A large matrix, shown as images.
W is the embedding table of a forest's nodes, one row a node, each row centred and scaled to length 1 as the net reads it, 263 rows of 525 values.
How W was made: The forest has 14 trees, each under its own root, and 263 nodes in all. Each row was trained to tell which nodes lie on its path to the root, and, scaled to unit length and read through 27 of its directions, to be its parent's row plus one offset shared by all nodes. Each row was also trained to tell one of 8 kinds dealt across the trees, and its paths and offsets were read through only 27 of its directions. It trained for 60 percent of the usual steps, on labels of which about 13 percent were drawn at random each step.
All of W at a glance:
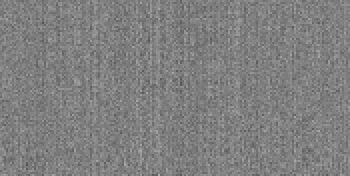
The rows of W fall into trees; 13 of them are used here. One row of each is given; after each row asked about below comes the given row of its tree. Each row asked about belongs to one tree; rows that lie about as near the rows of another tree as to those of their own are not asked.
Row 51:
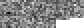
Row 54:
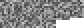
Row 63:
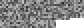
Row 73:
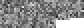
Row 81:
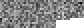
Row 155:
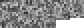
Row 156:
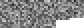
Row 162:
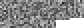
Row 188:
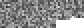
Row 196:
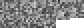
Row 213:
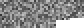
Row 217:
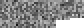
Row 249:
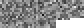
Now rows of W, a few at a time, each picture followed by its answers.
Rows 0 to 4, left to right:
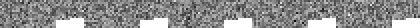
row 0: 162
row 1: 156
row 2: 54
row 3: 156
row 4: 196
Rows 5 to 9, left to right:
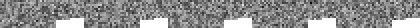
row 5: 73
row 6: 188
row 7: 51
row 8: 81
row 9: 73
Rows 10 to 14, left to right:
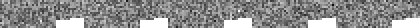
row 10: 217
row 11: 162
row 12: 81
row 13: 73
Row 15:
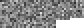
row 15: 81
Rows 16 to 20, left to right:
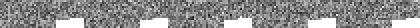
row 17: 196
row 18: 188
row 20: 81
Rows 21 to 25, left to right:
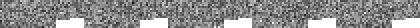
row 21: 196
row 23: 249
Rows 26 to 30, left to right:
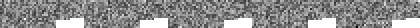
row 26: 51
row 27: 249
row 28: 188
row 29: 188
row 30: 81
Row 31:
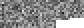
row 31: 213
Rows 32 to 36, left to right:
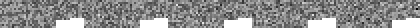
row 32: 162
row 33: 217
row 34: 156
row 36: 54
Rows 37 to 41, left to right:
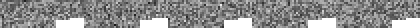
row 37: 156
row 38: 217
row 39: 196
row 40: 73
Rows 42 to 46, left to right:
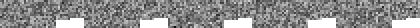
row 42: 249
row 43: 196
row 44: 81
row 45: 73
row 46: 217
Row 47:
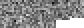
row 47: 162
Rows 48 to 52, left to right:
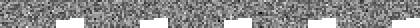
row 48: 156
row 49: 156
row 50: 196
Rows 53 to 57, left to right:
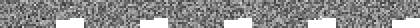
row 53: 196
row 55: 156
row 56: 51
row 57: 196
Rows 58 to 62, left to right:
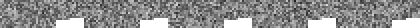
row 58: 73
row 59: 196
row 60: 156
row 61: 73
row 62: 155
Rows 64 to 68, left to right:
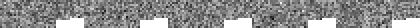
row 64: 51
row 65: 217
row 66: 196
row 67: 81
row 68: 249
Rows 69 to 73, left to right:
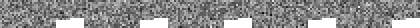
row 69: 156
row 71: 162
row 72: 196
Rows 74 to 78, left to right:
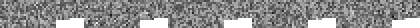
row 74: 188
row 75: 54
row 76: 155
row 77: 217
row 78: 73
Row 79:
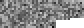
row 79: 81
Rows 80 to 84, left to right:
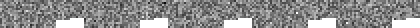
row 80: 81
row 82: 249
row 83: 196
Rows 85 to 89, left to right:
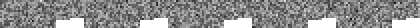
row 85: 54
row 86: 162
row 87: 156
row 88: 188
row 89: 54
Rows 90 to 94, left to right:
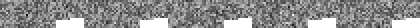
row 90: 217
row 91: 73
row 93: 81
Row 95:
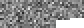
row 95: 196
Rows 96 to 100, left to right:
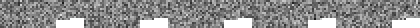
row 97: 249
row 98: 73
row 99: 188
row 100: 51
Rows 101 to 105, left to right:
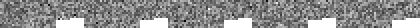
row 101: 249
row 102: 162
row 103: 249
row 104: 213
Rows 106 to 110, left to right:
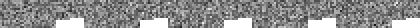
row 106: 156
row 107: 162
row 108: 81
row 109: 249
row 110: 162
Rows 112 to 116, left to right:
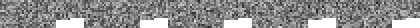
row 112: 217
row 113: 54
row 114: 81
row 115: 51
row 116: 188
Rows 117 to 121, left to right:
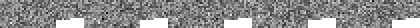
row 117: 196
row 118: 73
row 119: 81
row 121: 73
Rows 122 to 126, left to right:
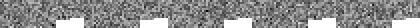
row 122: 188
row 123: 196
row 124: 73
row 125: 54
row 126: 73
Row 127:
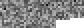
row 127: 156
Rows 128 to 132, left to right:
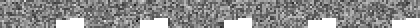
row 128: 51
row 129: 249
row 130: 155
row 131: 249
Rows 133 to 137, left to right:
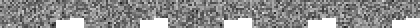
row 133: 155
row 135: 217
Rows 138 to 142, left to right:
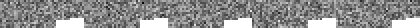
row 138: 81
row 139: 81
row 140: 162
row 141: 249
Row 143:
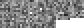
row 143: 249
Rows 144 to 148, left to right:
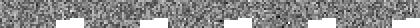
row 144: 81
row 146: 54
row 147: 217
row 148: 196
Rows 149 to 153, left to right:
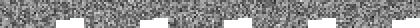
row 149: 162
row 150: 156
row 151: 156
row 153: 156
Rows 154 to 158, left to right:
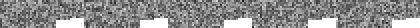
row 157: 249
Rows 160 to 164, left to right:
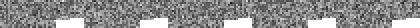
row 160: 51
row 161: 156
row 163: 155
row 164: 217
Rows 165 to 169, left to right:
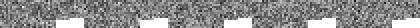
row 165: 51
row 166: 196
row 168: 63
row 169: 196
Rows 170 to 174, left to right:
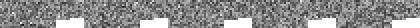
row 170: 81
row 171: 196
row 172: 213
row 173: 81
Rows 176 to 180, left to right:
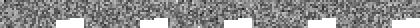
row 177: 54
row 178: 162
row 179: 156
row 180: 217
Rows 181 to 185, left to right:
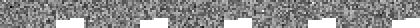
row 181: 249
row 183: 54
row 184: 73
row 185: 73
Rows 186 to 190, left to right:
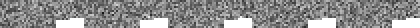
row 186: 213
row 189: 217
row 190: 54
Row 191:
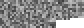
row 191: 155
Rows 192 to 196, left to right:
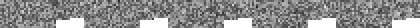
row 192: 63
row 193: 63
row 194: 73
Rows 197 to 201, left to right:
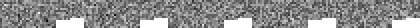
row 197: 196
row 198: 54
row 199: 188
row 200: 196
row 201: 188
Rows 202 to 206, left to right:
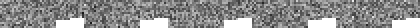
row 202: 162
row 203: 54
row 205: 196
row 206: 196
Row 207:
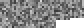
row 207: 162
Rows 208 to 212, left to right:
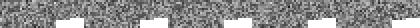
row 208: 156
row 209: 51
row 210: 155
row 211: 73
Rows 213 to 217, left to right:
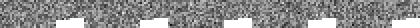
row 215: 156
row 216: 73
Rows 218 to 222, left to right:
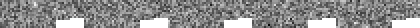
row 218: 188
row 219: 188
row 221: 81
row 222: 162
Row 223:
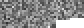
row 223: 188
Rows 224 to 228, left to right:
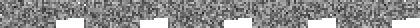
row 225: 51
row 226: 54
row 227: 73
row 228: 249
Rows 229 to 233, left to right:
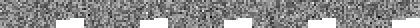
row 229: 73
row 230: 162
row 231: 73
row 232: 54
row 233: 51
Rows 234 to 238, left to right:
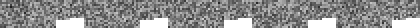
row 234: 188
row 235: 156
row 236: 54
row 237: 63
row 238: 188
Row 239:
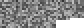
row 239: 188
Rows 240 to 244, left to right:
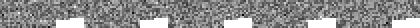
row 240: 156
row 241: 156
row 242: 188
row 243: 51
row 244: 188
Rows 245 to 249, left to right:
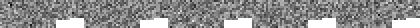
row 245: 73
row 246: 217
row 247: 54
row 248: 54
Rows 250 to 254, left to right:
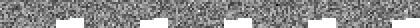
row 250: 156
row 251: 213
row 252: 196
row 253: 155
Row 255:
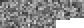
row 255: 81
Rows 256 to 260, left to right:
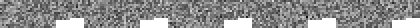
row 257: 217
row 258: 156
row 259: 249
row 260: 73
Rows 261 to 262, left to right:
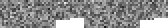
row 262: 51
